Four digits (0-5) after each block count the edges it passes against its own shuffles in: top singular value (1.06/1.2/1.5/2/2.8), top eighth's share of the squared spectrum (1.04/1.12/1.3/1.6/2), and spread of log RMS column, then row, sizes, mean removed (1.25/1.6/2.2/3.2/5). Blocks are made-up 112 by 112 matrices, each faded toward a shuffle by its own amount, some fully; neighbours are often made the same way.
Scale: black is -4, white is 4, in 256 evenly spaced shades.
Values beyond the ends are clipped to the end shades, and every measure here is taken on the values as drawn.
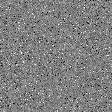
0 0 0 0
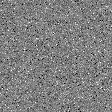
0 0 0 0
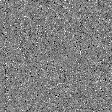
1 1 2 0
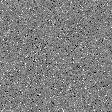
0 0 0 0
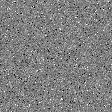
0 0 0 0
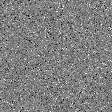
0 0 0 0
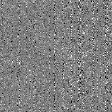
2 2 4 0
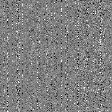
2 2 4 0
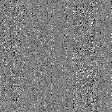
1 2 4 0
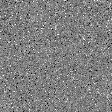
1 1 2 0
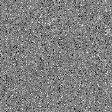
1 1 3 0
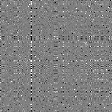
5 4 3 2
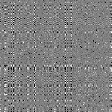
5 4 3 3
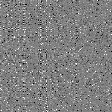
4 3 2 1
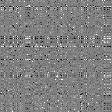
5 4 3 3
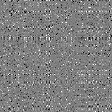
5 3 2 2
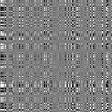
5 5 5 4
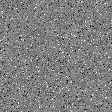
2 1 0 0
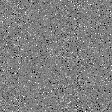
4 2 1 0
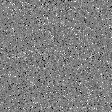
2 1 0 0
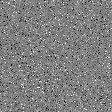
2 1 0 0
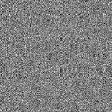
4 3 2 2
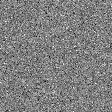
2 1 0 0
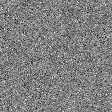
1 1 0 0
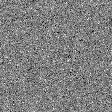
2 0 0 0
